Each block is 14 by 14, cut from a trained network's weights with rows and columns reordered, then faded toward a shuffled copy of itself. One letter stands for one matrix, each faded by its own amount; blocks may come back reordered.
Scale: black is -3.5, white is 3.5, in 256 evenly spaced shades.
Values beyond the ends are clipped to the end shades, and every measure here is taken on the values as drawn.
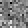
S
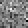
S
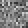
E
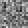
E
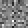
E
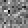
S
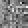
E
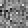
S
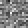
E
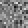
E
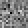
S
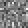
E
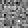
S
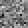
S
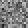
E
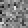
S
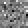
S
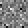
S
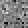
S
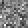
E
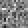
S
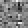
E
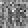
E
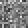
E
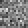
E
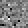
S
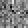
E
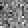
S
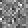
E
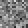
E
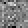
S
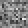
S
